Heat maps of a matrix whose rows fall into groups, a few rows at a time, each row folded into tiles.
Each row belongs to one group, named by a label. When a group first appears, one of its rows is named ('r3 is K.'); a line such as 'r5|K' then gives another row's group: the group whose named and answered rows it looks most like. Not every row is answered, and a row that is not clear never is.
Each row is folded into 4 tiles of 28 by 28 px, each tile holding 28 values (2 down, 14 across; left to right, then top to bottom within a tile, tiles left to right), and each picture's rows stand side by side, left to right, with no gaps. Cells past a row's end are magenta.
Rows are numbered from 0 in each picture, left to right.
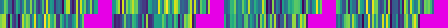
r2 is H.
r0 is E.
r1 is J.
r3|H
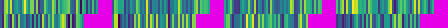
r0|J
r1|E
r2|E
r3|J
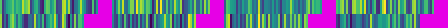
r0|J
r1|J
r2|E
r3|J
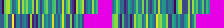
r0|J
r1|E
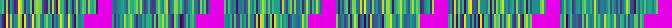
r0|H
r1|J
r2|H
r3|J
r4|H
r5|E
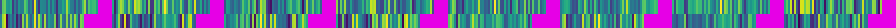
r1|J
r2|H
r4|E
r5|E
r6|J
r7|J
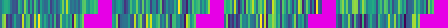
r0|E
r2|H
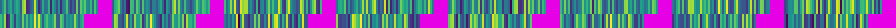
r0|E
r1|E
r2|J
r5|H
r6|J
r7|J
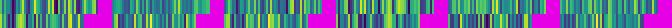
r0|H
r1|E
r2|E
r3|J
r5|H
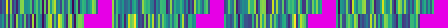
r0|H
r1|H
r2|H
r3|J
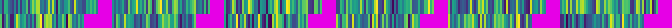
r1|J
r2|J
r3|H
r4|H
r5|J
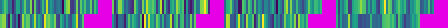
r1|H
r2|E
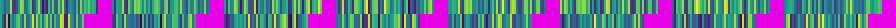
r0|H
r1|J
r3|H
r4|J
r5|J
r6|J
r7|E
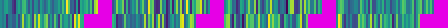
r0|E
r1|H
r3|E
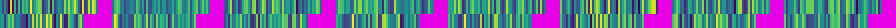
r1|E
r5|H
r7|J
